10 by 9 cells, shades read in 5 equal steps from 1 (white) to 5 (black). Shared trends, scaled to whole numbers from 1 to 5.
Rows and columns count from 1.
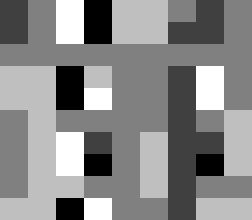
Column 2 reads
3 3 3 2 2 2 2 2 2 2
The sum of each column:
29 23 27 32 28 25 38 30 26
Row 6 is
3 2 3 3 3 3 4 3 2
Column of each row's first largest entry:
4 4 1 3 3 7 4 4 7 3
